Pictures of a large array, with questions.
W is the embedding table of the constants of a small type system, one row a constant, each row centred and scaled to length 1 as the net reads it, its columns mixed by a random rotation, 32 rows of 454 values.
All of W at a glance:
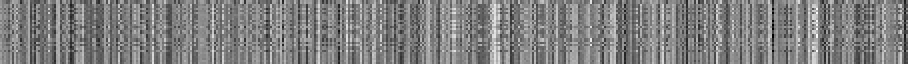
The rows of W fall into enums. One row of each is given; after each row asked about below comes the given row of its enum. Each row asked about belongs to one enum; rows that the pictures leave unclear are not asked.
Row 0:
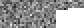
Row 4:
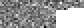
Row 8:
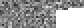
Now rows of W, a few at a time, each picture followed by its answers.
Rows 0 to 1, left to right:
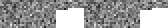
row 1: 0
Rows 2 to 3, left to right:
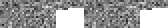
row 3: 8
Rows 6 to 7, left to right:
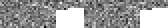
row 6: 4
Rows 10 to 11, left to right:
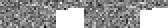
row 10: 4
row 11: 8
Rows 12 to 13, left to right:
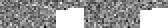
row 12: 4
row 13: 0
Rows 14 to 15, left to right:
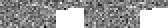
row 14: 4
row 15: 8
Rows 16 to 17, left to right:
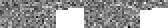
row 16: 8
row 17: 4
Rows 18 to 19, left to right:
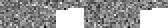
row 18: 4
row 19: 0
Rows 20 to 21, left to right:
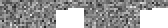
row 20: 0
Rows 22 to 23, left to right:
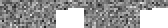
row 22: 0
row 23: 8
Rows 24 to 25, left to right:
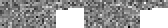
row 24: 8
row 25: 4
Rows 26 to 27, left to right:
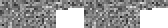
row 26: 8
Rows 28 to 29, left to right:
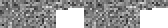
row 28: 8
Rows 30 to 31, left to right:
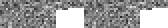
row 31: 8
